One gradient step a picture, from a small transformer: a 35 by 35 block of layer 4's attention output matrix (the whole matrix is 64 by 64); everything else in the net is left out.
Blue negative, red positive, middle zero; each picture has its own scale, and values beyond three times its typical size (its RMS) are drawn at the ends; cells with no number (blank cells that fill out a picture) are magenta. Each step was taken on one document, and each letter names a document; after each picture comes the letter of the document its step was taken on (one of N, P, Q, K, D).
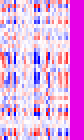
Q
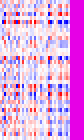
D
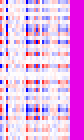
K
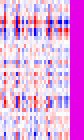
D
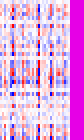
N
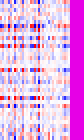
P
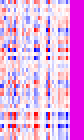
Q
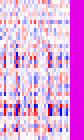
D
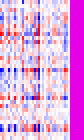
P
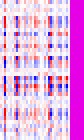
D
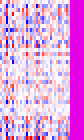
K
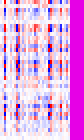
D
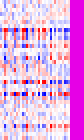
N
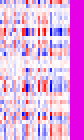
N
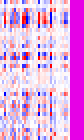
N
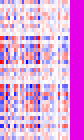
P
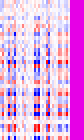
Q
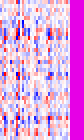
D
